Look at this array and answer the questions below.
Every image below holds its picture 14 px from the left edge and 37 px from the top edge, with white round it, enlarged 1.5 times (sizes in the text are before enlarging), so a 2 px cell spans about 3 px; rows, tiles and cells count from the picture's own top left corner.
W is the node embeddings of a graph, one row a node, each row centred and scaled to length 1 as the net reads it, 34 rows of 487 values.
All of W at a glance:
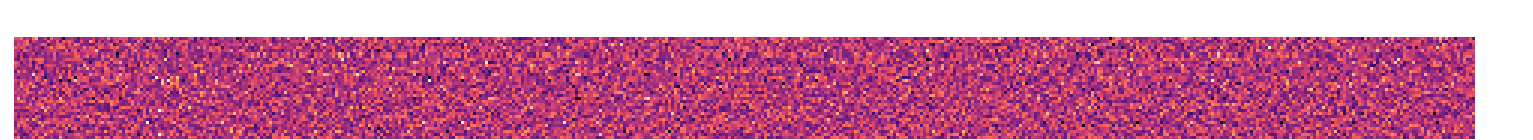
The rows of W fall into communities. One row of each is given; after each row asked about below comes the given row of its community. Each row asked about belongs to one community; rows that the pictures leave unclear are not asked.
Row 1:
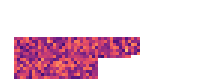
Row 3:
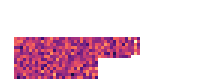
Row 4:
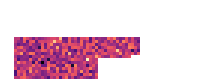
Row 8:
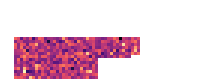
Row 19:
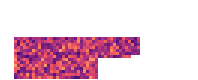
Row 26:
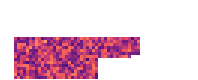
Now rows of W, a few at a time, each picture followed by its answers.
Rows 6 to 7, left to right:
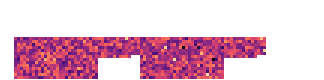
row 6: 26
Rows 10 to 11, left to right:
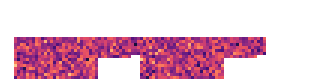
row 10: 19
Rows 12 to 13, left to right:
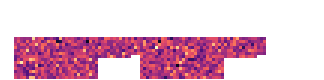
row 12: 8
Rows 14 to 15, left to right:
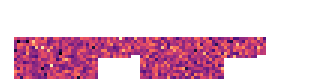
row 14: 26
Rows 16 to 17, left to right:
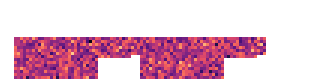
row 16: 1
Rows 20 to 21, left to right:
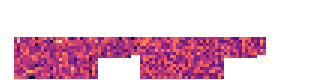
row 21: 3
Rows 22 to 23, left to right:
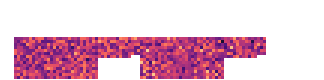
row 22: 4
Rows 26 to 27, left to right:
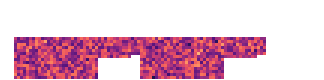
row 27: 1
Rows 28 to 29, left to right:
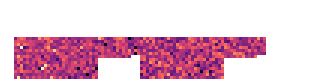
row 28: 3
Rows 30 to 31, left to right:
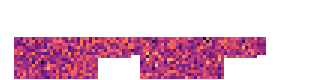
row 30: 4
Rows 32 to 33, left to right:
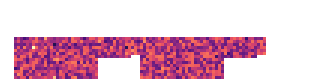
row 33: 8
